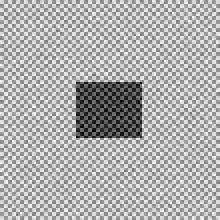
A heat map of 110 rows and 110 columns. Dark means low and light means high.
The ninth with the lowest average is the centre. Overall the values sit about 70% of the way up the scale. In the centre lies a patch that is lower than the rest. There is no overall slope.
